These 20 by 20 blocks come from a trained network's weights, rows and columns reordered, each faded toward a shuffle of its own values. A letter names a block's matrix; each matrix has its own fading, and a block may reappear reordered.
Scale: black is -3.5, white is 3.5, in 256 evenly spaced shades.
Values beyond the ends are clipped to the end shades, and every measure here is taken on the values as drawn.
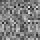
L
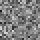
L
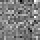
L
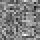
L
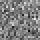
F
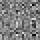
L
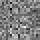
L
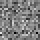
F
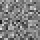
L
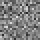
L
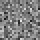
F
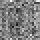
L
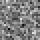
F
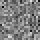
F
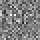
L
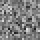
F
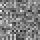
F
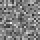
F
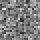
F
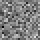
L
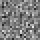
F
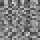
L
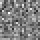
F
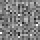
F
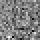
F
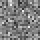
F
